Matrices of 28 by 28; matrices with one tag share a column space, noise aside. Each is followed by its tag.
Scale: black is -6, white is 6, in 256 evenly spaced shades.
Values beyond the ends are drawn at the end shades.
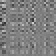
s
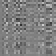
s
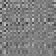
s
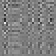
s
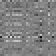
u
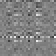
u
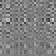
s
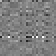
u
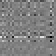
u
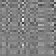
s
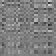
s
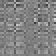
s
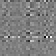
u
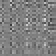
s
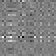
u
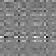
u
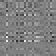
u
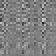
s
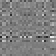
u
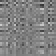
s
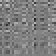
s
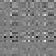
u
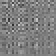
s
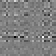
u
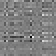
u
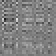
s
